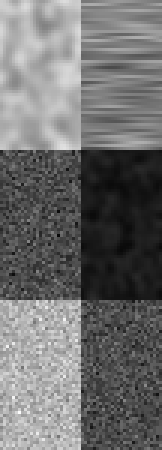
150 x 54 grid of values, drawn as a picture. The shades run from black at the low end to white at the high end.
The table splits into 3 rows of 2 panels. Panel 1,1: high, blotchy. Panel 1,2: middling, streaked across. Panel 2,1: low, fine-grained. Panel 2,2: very low, blotchy, faint in contrast. Panel 3,1: high, fine-grained. Panel 3,2: low, fine-grained.
